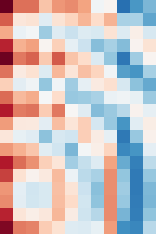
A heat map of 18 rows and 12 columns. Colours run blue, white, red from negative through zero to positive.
The values follow a bell shape. On average the colour sits 50% of the way up the scale. The bottom middle is the smoothest part. Concentric rings centre on the bottom left. No row or column stands out. There is an overall slope up to the left.
